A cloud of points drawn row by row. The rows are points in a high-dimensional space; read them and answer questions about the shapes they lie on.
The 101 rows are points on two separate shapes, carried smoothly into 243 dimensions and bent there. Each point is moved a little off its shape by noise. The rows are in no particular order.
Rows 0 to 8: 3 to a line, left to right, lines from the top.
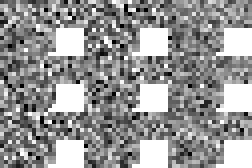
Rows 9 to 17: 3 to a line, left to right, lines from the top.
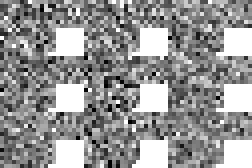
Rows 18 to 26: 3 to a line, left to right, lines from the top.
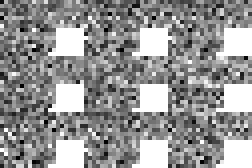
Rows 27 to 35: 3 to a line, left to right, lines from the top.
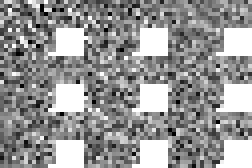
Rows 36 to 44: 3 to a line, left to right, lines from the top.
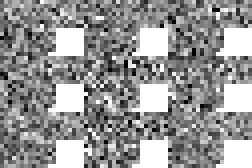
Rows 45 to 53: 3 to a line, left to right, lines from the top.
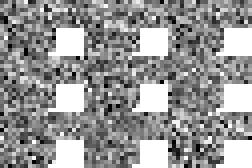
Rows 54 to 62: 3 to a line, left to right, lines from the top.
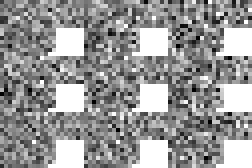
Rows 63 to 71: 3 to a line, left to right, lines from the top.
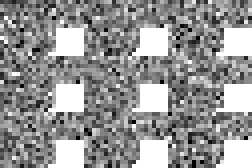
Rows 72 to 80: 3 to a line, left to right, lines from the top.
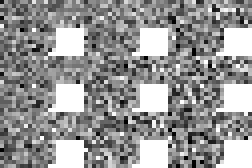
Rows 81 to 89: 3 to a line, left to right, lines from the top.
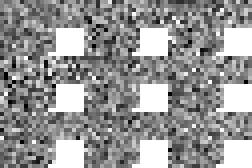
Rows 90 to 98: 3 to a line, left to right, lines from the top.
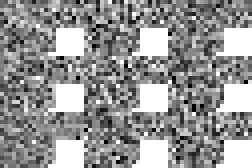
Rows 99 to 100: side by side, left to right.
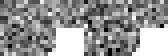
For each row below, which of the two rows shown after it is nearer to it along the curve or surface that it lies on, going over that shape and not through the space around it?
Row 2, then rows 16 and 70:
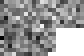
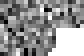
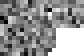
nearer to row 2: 70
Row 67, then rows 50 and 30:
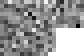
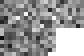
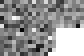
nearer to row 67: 30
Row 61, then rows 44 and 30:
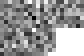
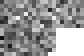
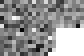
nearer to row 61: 30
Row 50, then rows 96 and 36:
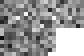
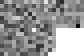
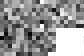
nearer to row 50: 36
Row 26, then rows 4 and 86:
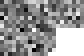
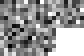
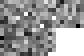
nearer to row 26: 86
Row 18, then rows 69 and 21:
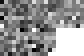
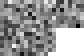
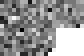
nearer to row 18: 21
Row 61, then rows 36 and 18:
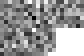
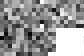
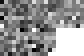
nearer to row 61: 18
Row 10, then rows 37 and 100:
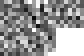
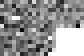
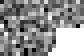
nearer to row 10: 37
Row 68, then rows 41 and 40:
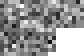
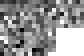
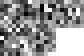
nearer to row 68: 41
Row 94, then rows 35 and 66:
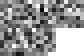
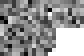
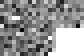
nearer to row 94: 66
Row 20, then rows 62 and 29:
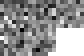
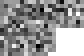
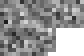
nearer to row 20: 29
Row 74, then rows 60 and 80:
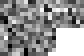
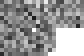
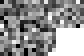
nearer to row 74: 80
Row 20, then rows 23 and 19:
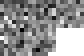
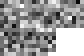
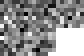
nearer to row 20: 19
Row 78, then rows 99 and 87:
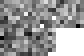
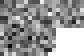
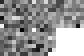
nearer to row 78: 99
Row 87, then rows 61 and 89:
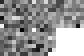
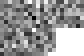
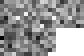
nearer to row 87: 61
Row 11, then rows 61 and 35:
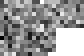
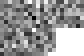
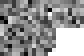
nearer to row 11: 35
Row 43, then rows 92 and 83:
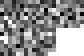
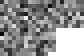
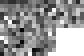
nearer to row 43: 83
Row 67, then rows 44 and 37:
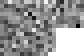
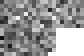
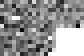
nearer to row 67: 37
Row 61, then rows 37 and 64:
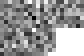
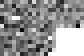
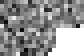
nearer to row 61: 37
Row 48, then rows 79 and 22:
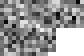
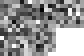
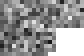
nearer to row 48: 22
